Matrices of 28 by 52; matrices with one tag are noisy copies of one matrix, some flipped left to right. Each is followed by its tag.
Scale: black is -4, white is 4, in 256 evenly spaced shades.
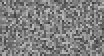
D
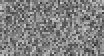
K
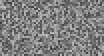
D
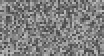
K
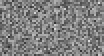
D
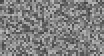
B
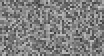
D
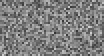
D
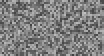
B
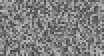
K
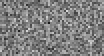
D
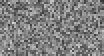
B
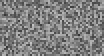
D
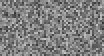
D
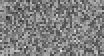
K
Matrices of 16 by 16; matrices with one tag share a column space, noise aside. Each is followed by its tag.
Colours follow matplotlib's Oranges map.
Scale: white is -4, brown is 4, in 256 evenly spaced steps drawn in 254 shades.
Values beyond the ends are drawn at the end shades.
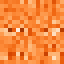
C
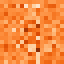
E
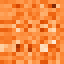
E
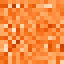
E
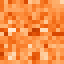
C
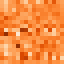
C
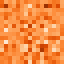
E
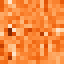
C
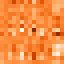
C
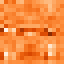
C
